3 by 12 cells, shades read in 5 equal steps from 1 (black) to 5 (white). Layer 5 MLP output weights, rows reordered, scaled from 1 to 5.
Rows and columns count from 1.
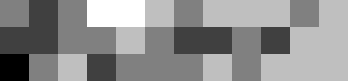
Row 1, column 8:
4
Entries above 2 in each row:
11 7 10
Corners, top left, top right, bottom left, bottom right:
3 4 1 4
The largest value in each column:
3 3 4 5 5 4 3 4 4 4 4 4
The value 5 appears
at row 1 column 4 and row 1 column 5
